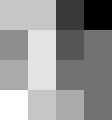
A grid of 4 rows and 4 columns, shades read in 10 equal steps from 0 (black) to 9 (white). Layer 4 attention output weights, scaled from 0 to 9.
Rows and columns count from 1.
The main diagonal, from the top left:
7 8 4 4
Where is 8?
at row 2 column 2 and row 3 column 2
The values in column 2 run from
7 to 8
